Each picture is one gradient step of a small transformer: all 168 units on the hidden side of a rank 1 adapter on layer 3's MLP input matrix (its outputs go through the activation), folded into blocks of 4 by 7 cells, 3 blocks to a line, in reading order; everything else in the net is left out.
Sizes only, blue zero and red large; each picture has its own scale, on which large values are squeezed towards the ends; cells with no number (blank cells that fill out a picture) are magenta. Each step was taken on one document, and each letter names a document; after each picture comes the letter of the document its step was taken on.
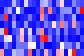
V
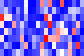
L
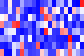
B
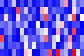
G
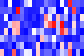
L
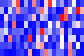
V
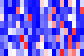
L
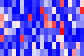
L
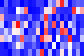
G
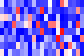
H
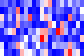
B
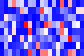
V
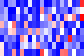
G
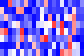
L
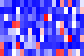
B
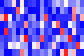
G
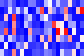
V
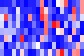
G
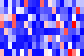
V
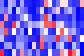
H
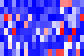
G
